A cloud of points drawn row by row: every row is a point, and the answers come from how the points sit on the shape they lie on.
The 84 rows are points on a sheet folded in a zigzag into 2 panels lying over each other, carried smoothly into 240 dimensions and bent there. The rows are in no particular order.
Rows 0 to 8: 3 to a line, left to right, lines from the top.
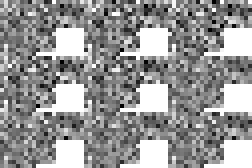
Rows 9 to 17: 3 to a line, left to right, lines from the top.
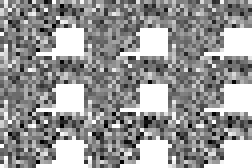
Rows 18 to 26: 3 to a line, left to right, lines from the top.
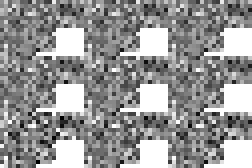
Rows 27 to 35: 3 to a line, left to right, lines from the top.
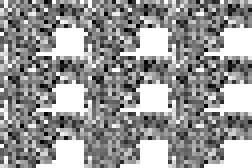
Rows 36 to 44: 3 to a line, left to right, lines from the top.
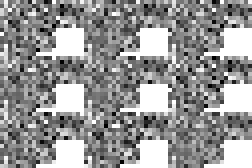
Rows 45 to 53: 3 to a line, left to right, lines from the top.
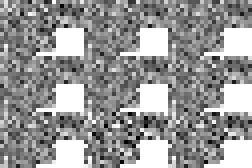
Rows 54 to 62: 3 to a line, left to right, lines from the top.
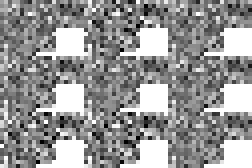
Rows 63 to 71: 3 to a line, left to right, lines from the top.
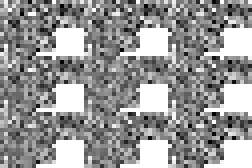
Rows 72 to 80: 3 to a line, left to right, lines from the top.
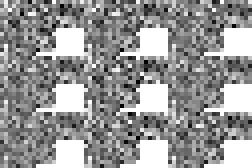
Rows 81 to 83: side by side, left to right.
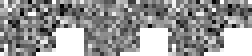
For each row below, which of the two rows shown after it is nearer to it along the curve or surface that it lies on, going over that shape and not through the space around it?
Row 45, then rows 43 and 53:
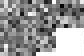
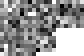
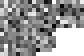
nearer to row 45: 43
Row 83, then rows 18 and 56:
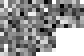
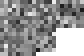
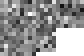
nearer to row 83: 56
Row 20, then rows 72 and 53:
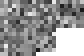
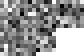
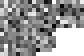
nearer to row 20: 53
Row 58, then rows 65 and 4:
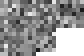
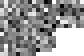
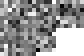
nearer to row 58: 4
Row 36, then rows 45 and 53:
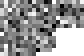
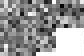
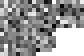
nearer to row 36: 53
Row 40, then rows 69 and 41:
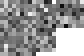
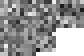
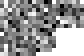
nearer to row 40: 41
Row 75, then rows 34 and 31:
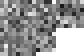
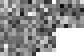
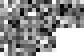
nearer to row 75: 31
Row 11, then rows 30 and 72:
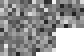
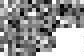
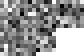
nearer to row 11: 30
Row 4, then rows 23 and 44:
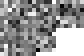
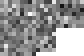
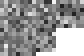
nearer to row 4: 44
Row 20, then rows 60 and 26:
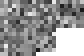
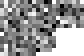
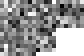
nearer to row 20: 60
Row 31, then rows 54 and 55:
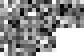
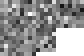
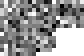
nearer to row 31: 55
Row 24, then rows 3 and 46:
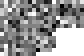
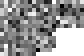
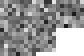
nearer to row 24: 3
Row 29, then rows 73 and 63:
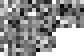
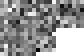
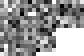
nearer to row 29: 73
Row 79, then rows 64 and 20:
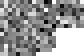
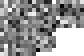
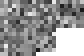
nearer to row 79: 64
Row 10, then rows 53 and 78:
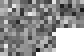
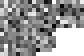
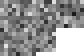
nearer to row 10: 78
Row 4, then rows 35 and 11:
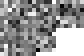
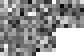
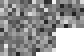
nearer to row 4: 11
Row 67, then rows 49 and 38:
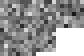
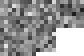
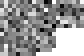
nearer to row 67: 49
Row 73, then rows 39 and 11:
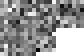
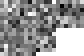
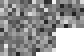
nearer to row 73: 11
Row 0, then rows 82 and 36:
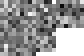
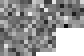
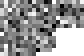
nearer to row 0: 82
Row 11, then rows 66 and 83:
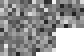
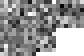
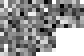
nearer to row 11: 83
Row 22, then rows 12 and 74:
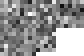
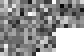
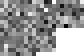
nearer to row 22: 12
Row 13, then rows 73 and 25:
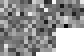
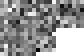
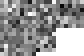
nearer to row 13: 25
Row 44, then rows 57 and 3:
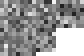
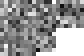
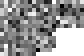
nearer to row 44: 57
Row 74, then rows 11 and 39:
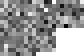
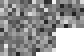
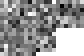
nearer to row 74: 39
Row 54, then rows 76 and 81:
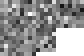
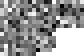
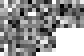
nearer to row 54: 81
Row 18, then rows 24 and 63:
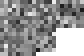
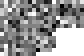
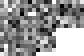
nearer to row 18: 24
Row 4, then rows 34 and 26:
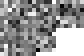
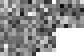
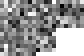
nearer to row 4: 26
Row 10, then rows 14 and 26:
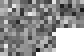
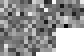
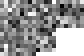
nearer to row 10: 26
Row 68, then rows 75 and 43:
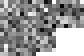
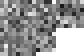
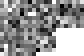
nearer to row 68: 43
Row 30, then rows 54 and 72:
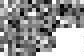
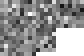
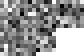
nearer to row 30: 72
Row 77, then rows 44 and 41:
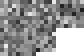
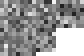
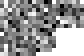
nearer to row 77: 44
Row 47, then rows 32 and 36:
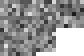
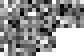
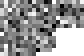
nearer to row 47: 36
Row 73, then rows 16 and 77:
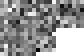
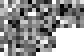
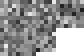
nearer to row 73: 77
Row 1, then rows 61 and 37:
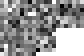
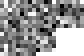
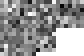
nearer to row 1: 37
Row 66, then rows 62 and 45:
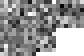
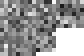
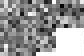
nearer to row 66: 45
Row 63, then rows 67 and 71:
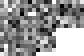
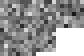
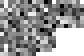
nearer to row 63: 71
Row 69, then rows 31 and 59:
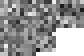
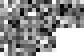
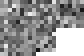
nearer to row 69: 59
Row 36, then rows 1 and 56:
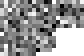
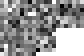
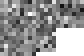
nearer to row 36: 1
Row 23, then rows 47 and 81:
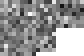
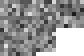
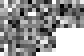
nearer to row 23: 81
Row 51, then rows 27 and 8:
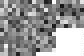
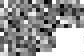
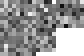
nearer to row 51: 27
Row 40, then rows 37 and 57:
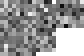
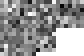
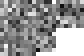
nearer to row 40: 37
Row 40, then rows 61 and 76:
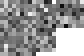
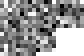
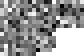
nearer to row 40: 61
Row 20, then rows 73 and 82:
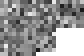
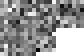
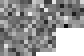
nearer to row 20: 73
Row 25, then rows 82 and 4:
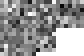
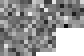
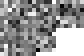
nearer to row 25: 82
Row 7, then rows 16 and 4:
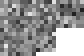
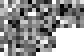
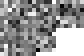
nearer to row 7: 4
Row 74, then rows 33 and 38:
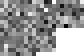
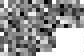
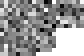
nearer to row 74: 33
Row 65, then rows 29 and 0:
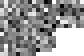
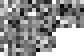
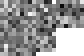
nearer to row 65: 29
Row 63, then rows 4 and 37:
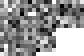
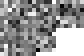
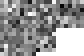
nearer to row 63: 37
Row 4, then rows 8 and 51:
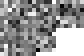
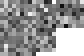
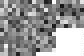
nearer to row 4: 51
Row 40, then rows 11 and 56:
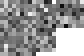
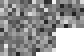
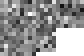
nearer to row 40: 56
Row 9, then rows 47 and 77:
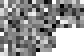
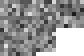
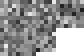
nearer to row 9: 77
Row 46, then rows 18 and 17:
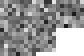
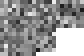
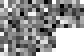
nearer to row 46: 18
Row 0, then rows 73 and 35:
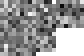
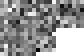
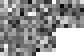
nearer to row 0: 35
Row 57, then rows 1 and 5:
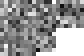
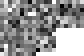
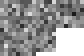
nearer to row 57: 5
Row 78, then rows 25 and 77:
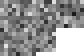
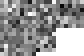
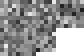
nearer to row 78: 77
